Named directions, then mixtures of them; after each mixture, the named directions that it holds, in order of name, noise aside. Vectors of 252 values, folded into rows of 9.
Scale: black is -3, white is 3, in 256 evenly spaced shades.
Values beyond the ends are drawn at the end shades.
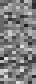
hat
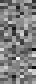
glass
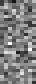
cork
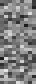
hat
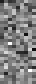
cork, glass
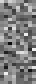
cork, glass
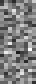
cork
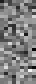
cork, glass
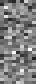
cork, hat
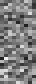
hat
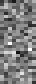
cork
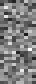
cork, hat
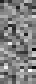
cork, glass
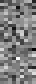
glass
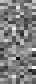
glass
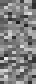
hat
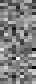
glass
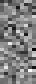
cork, glass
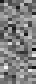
cork, glass
